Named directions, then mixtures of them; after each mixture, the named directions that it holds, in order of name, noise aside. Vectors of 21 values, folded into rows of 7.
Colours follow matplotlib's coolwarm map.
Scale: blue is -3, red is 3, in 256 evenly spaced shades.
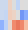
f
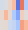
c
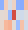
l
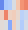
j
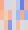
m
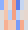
c, l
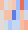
c, l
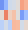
f, j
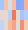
f, l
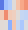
j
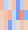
c, m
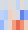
f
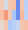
c, m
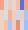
c, m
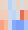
f
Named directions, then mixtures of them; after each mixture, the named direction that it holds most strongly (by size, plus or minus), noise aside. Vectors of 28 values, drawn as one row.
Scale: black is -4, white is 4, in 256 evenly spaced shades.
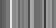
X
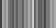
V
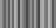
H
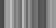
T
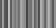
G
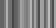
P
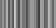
H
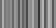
H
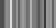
X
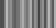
P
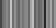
X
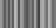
H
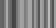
P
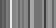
X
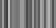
G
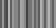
G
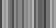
V
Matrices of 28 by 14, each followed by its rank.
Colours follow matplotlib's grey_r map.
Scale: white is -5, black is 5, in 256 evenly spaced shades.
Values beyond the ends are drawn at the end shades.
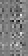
three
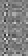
three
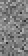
full rank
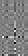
two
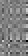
two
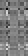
two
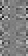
two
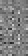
three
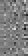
three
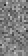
full rank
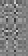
two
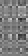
two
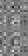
two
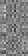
three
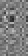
three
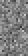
full rank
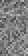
full rank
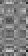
two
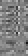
three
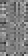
three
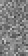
full rank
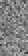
full rank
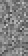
full rank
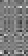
two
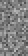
full rank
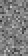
full rank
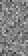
full rank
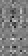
three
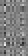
two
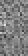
three
